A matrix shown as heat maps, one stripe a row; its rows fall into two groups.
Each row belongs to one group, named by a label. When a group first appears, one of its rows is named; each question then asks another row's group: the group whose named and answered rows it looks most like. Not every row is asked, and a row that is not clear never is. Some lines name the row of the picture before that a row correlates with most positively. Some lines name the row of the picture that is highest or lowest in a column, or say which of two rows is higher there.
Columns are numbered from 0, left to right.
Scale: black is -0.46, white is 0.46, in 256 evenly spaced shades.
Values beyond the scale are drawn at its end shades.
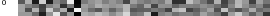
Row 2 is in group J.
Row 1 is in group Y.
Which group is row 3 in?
Y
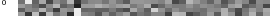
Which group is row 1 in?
Y
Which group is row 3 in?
J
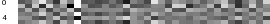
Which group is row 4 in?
Y
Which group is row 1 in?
J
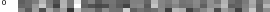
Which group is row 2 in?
J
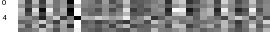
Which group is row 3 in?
J
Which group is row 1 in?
J
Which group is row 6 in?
J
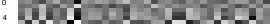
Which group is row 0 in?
Y
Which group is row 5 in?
J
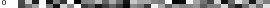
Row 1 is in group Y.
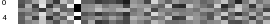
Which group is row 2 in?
Y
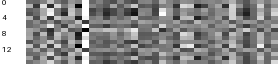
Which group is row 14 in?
J
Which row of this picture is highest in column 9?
7
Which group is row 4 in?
J
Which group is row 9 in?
J
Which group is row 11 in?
J
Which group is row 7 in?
Y
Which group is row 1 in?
J
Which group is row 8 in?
J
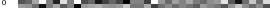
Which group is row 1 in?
Y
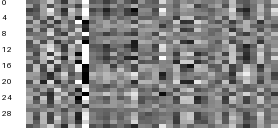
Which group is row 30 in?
J
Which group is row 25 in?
J
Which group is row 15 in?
J
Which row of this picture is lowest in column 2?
20
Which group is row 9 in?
Y
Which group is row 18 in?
Y
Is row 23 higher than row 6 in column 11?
Yes
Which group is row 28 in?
J
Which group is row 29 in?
J
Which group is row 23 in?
Y
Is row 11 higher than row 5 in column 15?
No
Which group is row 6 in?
Y
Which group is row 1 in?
J
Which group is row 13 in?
J
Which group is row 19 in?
Y
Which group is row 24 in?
J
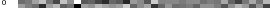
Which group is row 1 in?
Y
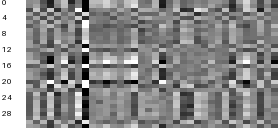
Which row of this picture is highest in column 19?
20
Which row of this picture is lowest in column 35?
15
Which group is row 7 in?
J
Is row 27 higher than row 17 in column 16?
Yes
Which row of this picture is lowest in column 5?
20
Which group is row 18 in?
Y
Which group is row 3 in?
J
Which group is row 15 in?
Y
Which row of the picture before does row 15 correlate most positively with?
1
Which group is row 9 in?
J
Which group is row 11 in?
Y
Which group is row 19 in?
Y
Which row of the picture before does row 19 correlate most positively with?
1
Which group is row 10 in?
J
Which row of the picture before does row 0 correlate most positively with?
1
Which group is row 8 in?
J
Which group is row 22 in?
Y
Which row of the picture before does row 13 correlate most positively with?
1
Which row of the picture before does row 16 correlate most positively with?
0
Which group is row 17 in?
Y
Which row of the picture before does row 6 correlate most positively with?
0
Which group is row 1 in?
Y
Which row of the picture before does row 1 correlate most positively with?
1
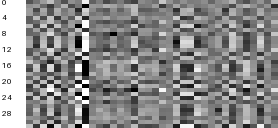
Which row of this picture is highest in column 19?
22
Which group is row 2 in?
J
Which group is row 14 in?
J
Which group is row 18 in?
Y
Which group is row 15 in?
Y
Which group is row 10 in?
J
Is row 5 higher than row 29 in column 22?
Yes
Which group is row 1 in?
Y
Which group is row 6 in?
J
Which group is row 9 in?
J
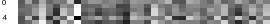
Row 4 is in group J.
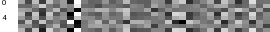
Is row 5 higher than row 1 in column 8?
No
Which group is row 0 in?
J
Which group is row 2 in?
Y
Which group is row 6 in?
Y
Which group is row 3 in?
J
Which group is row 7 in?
J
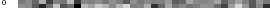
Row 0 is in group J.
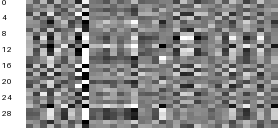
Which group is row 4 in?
J
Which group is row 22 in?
Y
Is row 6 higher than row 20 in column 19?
No
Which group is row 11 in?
Y
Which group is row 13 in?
J
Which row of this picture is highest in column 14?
26
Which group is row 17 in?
J
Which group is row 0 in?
J
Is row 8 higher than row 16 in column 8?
Yes
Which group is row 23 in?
J
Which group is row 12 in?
J
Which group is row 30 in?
Y
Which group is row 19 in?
Y
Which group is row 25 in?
J
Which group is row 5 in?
Y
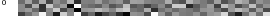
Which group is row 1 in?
J
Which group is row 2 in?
Y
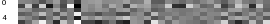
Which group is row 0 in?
Y
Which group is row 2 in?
Y
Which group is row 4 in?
Y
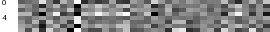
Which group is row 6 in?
Y
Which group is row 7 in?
J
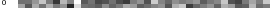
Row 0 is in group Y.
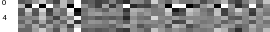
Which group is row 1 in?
J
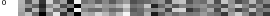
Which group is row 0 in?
J
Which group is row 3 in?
Y
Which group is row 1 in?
Y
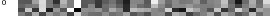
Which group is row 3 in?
J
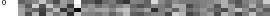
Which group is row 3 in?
J
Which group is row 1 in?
J
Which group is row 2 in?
Y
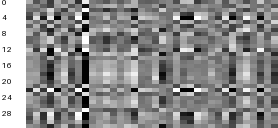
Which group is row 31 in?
Y
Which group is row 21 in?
J
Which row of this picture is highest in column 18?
19
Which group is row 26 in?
Y
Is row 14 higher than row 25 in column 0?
No
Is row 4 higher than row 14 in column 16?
Yes
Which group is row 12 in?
J
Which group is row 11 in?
J
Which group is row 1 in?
Y
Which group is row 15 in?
Y
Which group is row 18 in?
Y
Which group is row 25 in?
Y
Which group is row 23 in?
J
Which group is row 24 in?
Y
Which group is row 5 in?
J
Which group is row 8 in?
J
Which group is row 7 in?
Y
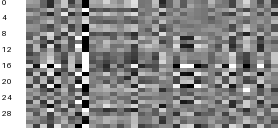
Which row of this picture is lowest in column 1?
16
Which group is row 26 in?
Y
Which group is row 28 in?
J
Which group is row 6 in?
Y
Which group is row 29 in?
Y
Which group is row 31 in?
J
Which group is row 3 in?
Y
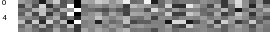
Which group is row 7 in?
Y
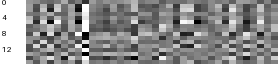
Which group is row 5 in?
J
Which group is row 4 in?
J
